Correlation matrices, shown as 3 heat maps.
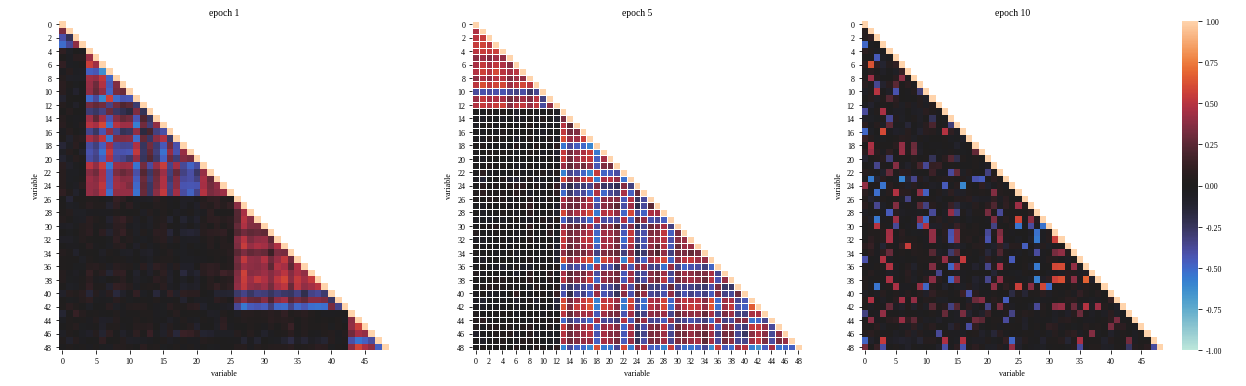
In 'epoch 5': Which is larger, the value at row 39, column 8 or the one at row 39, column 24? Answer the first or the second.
the second
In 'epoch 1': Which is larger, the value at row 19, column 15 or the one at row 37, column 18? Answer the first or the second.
the second
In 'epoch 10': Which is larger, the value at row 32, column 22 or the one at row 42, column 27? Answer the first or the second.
the first
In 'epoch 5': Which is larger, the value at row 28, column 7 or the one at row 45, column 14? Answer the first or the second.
the second
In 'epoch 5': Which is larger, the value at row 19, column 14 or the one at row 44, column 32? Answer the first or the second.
the first
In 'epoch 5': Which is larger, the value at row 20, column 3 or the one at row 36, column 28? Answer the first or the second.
the first
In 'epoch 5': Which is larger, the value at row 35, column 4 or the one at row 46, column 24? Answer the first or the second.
the first
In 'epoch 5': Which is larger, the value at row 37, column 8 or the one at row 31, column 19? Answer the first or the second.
the second
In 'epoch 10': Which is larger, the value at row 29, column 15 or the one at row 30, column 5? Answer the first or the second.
the first
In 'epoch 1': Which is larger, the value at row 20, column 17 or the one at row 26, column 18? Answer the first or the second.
the second
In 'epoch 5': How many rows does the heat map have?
49
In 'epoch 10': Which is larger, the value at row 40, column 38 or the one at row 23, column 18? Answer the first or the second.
the first
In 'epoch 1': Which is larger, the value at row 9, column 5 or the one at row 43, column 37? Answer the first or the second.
the first
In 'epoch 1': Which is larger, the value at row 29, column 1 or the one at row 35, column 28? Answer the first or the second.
the second
